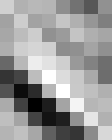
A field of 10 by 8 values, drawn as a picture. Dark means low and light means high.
The centre is the ninth with the highest average. The grain runs diagonally down to the right. The halves do not mirror each other. On average the colour sits 60% of the way up the scale.
